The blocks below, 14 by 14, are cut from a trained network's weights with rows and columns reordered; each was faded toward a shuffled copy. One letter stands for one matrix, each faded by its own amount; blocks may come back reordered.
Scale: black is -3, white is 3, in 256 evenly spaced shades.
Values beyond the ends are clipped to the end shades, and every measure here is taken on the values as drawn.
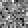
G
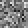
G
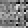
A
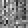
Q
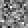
G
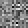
Q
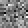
G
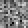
Q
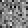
Q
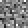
G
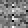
A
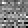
A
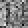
Q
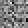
Q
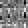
A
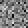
Q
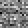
G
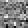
A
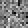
G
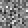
G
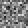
G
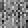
Q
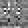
A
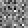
Q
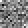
G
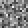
G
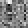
Q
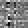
A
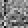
Q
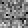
G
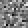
G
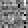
A
